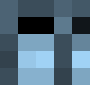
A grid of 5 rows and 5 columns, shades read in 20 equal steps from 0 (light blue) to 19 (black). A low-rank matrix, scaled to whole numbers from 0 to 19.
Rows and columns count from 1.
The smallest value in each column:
10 1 0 8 0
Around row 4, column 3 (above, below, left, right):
4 3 1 12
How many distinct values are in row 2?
4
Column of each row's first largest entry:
2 2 1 1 4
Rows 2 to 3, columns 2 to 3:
19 19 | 4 4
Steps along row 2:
up same down up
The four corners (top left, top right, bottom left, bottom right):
10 11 12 4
